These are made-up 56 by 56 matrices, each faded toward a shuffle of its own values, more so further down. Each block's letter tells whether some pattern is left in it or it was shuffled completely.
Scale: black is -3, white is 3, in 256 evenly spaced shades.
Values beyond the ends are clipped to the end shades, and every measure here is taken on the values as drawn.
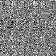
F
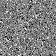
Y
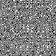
F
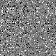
F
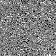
F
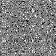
F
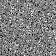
Y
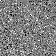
Y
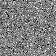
Y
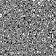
F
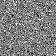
Y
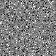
F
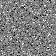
Y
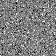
Y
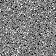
Y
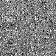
F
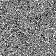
Y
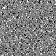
F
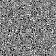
F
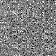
F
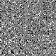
F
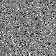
Y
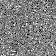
Y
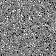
Y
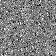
Y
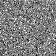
Y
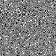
F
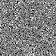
F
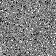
Y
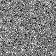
Y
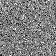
Y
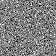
Y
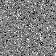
Y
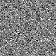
F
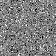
F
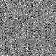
F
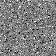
Y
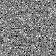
F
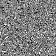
Y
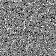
Y
